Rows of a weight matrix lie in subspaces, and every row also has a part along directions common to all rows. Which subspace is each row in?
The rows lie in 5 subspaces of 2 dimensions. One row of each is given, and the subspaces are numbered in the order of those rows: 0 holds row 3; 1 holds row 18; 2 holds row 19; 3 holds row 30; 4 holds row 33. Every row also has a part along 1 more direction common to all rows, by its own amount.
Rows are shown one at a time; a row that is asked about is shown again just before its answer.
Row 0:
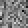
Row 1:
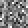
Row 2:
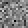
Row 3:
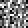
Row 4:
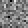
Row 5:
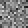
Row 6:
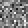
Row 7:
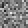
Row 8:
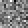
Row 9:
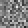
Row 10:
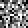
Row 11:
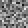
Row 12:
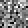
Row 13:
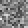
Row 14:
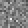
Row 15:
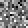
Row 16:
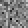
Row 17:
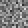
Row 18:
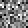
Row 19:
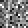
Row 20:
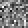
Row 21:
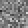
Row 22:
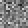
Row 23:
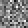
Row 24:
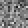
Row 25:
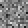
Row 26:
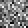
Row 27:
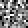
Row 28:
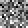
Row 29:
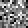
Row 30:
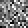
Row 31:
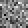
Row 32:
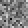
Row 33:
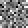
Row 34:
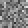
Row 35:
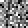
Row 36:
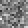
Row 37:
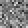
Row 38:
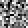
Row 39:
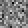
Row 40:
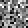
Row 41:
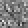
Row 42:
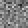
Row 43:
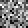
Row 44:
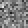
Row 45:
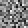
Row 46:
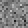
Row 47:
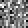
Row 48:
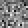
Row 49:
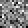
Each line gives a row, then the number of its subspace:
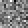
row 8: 3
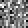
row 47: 0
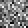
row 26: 3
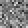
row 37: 4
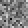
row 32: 2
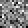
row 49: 4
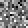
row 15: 0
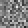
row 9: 3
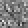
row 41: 1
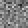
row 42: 1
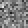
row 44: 0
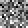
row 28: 4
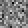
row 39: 4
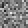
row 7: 0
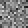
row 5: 4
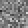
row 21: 2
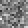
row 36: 2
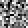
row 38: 3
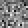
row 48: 1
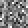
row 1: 4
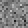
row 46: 0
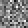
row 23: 3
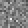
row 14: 2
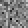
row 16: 2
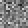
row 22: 1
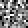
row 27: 3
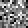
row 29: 2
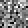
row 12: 1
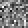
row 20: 0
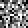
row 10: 1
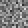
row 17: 3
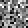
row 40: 1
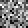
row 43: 4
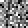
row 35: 2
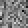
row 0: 4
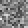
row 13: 2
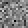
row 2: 0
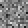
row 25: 2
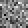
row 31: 4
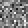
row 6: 0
